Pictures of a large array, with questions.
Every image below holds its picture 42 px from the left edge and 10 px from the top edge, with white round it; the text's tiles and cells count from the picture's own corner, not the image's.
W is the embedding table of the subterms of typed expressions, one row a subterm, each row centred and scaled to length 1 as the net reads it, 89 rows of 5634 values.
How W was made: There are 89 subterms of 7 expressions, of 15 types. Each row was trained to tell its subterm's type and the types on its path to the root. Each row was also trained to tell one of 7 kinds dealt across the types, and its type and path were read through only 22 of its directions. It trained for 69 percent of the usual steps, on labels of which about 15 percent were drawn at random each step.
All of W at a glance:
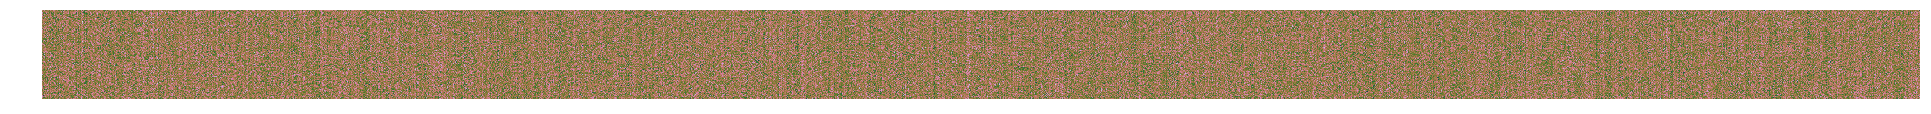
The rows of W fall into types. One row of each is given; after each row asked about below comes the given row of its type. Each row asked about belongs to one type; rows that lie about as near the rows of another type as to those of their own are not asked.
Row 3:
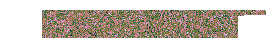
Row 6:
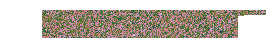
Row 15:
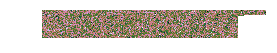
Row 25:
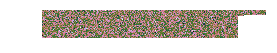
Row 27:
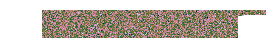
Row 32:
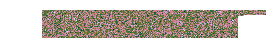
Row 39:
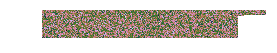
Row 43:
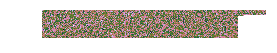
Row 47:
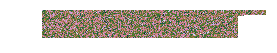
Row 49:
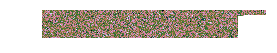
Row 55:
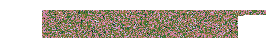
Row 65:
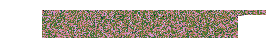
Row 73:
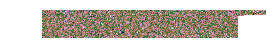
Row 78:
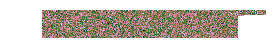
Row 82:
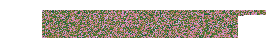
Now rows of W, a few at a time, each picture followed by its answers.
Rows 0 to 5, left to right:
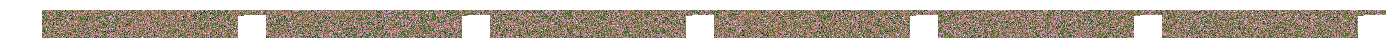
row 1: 39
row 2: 3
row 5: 39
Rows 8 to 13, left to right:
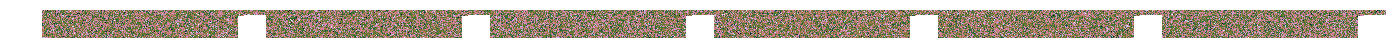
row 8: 32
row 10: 73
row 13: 78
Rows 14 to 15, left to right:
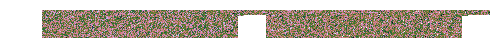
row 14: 6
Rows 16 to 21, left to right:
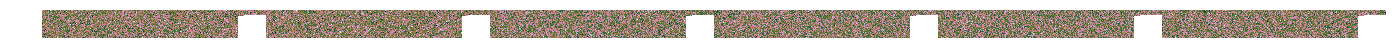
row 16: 82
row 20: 47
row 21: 25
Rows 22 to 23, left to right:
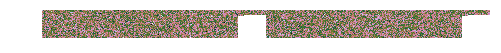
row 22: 78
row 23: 82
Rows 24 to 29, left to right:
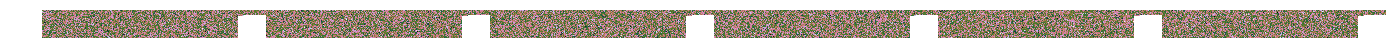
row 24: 78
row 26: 47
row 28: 32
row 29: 27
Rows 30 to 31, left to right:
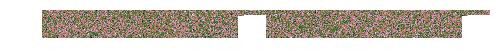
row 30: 65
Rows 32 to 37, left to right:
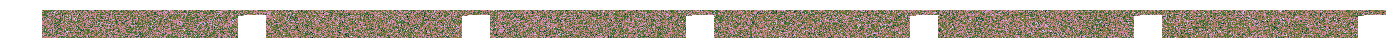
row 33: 55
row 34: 47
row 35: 6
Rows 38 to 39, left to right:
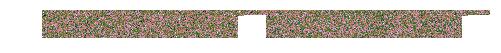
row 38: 73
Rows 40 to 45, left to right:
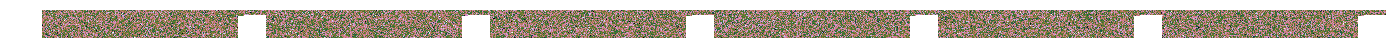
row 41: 39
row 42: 65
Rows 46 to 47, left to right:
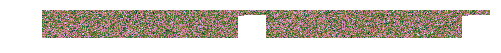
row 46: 65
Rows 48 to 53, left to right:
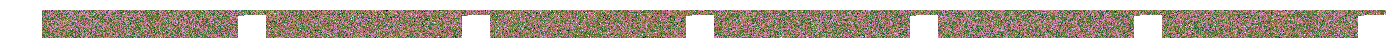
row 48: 47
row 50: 32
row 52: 27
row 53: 32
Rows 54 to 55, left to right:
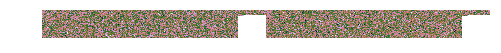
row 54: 78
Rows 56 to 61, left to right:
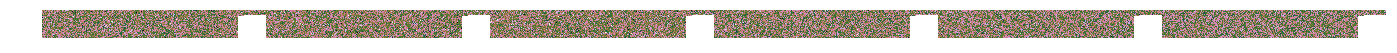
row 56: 65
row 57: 27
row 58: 78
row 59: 43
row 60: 27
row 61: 25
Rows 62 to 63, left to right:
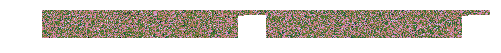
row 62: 32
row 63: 3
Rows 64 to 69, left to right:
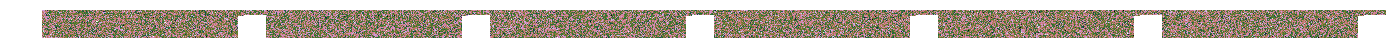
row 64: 55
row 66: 27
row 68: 73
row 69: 47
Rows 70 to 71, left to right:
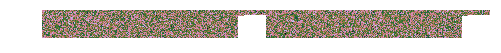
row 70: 25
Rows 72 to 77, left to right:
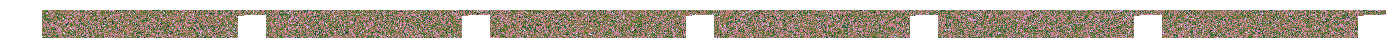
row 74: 25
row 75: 65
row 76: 82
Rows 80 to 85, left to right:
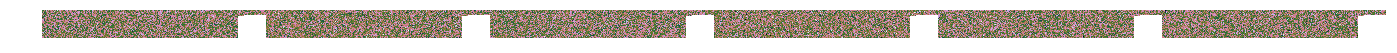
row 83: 47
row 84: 65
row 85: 27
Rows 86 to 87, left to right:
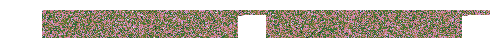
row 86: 39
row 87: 82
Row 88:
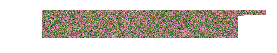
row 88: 43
